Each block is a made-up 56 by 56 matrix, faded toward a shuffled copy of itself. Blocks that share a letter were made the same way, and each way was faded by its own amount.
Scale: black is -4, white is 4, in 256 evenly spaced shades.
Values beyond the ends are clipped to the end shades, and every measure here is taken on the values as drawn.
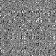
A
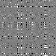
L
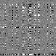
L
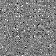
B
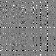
L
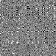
A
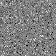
B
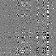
L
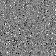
B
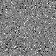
B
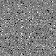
B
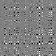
L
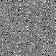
B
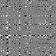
L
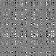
L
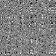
A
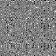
A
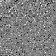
B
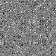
B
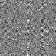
A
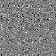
A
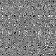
A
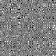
A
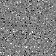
B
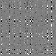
L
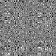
A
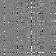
L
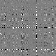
L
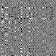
L
